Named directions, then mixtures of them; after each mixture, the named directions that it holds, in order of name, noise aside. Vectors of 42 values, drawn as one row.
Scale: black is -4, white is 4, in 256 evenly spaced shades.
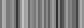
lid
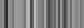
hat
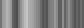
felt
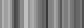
felt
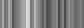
felt, hat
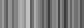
felt, hat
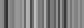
hat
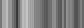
felt, lid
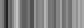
felt, hat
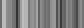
felt, lid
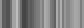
felt, lid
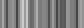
hat, lid
